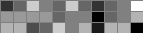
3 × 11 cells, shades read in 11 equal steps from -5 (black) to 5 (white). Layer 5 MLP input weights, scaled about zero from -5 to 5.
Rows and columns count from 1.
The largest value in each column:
2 2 3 1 3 3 2 -3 2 2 5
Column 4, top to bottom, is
0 1 -1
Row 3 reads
2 2 -2 -1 3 0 2 -4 2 2 -5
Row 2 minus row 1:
4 2 -2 1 0 -3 1 -2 0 0 -3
